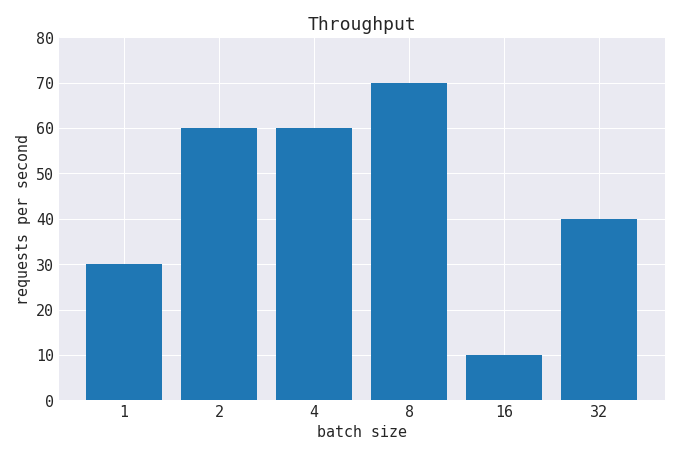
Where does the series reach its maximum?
8
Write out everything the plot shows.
Title: Throughput
x-axis: batch size, ticks 1 2 4 8 16 32
y-axis: requests per second, ticks 0 10 20 30 40 50 60 70 80
Values:
30 60 60 70 10 40
